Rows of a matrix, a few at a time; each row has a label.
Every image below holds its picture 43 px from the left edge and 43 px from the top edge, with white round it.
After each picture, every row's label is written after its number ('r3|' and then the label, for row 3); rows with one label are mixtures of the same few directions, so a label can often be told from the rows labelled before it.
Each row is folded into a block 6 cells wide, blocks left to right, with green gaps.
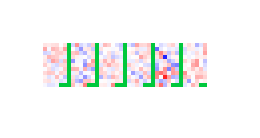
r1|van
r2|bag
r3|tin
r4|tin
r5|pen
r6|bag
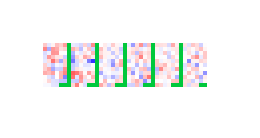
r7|van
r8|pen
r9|bag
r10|tin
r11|tin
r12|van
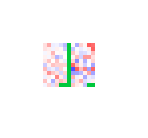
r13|tin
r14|tin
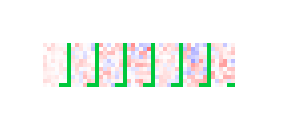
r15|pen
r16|tin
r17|tin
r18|van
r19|bag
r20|van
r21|bag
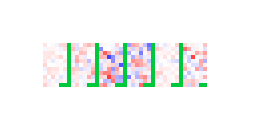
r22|tin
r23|van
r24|pen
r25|tin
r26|pen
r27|pen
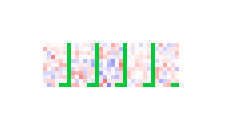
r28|pen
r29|pen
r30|bag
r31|bag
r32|bag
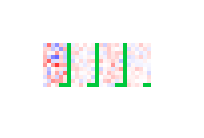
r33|van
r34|bag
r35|bag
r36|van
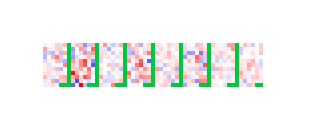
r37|pen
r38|bag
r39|bag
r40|bag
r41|tin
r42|pen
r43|tin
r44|bag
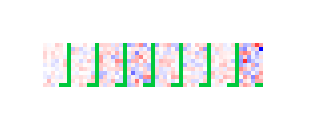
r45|bag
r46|van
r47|pen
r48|tin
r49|tin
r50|van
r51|bag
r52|van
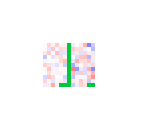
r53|bag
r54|tin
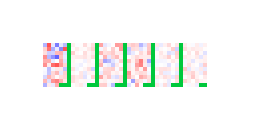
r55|van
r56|tin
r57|tin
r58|bag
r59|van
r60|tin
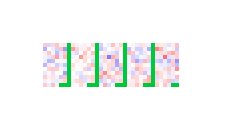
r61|van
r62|pen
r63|pen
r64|van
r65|pen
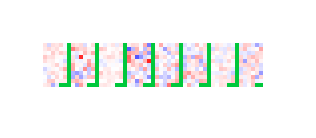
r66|bag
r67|pen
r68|pen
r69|pen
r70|bag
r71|pen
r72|van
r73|van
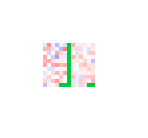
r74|van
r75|bag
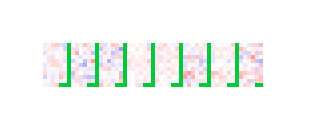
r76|tin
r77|bag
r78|van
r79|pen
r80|van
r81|pen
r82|pen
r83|pen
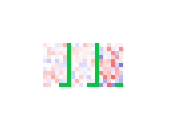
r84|pen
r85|bag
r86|bag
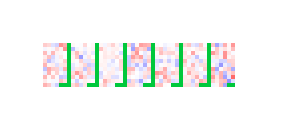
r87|tin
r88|pen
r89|bag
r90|van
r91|pen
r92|tin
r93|tin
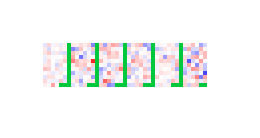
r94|bag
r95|pen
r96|bag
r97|tin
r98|pen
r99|van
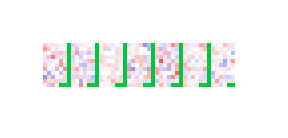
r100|pen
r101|bag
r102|van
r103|tin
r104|van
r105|tin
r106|bag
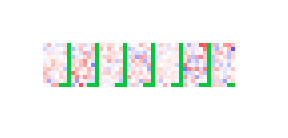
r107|bag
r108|bag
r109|van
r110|pen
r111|bag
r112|tin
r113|van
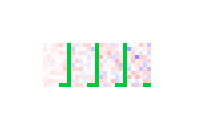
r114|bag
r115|van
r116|pen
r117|pen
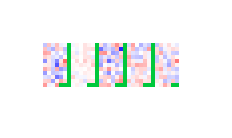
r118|bag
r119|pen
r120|van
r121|van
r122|bag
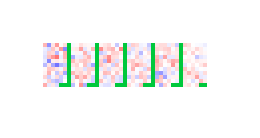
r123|van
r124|bag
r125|van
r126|tin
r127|pen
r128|tin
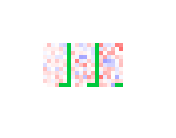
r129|tin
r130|van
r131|tin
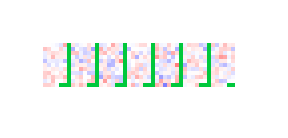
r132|pen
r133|van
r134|bag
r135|pen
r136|bag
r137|tin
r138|van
